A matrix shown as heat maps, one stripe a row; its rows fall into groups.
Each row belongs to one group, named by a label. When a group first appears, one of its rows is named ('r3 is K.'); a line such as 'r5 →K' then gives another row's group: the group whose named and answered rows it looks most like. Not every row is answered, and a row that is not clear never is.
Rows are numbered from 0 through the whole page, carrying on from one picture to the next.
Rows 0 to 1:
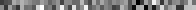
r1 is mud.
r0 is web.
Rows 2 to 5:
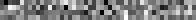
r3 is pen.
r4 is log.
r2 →mud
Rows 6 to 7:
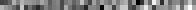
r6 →web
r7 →log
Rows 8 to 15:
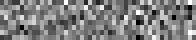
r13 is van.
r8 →log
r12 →web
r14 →log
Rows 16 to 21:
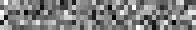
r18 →log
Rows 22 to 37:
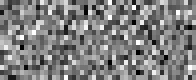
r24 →log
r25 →log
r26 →mud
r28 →web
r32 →web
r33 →pen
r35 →log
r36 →web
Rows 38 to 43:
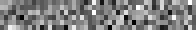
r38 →log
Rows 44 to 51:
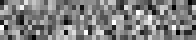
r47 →van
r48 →van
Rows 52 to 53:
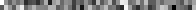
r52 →log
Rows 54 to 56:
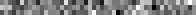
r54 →log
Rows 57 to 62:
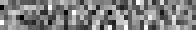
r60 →van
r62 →log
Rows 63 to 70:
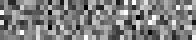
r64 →log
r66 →web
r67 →van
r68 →mud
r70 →mud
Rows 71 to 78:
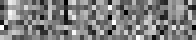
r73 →pen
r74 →pen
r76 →van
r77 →pen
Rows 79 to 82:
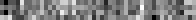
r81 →mud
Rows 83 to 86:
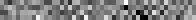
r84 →pen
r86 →mud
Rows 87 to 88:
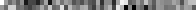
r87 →log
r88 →pen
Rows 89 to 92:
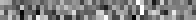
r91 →van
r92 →mud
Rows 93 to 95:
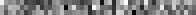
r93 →log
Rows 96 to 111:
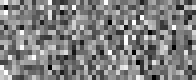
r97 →mud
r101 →van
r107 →web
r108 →web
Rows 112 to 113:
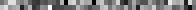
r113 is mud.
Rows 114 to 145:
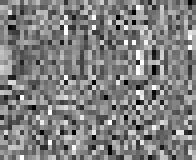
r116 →mud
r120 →log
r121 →log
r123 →log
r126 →van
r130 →pen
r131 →web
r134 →web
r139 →web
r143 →pen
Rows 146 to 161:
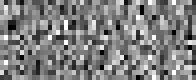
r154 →log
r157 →van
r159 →log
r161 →web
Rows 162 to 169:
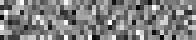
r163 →web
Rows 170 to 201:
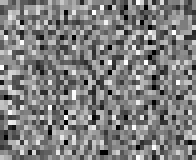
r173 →pen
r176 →van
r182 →log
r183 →van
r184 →pen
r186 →log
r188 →pen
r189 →mud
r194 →pen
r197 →mud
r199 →web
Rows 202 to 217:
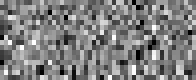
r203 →web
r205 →pen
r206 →mud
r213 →web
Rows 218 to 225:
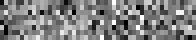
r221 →mud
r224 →mud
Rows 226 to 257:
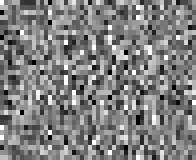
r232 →mud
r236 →van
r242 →log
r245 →pen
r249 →web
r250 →web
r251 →log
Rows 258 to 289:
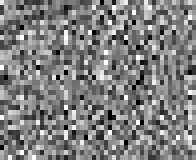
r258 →log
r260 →pen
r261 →log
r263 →van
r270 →mud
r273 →mud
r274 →web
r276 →log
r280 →pen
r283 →pen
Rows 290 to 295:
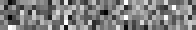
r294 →log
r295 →pen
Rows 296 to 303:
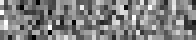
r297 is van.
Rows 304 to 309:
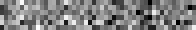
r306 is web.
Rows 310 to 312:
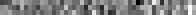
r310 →web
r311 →log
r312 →log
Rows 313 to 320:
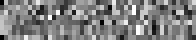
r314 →pen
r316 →mud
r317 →log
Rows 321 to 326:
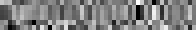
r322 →web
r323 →web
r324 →web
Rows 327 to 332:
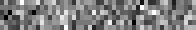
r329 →web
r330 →mud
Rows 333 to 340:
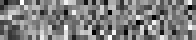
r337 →web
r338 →log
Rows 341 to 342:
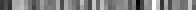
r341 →web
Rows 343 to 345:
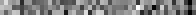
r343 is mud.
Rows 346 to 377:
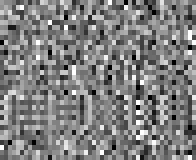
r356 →mud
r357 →mud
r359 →pen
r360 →mud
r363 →web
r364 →pen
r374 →web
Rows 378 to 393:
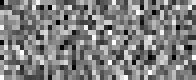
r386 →van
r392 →van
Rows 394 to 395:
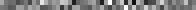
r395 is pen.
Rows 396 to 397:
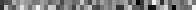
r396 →web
